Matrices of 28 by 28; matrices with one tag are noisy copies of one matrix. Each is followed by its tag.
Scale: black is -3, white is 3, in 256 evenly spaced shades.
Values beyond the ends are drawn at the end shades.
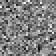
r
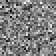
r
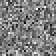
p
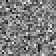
r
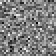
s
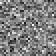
s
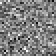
s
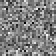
p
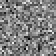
r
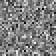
p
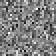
p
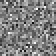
p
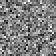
r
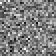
s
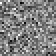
s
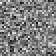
s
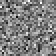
r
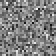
p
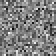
p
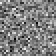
s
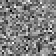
r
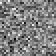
s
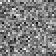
s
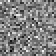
s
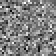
r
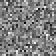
p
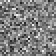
s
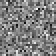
p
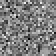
r
